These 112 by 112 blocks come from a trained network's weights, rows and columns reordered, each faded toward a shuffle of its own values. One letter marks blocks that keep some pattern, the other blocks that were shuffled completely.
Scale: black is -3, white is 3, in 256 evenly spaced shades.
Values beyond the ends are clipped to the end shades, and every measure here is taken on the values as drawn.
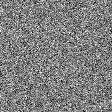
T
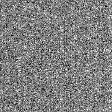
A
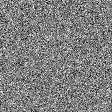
T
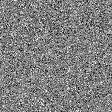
T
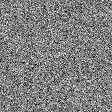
T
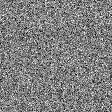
T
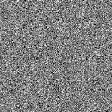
A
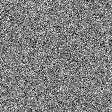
T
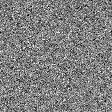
T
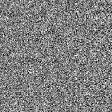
A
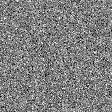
T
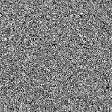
A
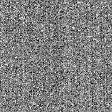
A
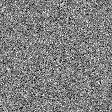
T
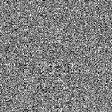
A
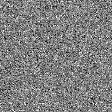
A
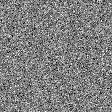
T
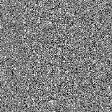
A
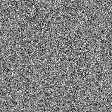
T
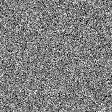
T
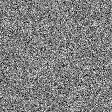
T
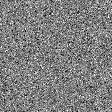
T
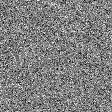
T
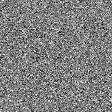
A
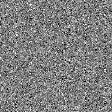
A
